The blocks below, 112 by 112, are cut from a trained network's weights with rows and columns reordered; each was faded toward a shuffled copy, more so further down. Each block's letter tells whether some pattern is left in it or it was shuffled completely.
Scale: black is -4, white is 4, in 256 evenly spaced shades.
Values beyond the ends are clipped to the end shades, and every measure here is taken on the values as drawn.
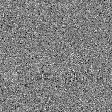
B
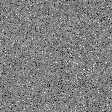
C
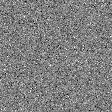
C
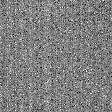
B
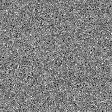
B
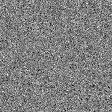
B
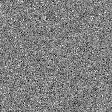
B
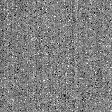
B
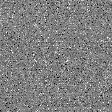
B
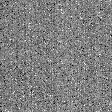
B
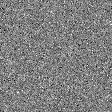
C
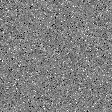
C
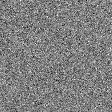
C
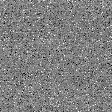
B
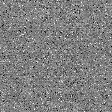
B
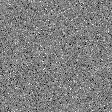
C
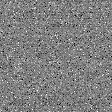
B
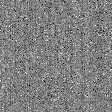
B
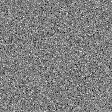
B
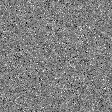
C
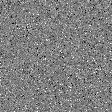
C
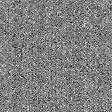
B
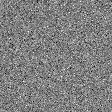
C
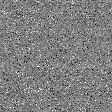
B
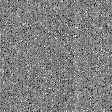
B
